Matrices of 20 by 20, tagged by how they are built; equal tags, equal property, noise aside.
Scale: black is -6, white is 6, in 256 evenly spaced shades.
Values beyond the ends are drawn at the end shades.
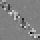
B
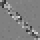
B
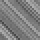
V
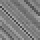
V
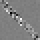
B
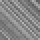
V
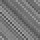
V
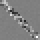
B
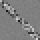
B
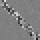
B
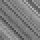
V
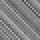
V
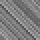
V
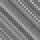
V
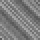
V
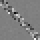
B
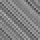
V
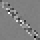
B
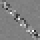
B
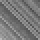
V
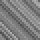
V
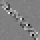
B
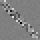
B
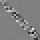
B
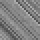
V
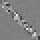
B
